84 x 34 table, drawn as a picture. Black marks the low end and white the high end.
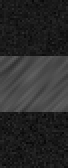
The table splits into 3 rows of 1 panel. Panel 1,1: very low, fine-grained, faint in contrast. Panel 2,1: low, slanting up to the right, faint in contrast. Panel 3,1: very low, fine-grained, faint in contrast.
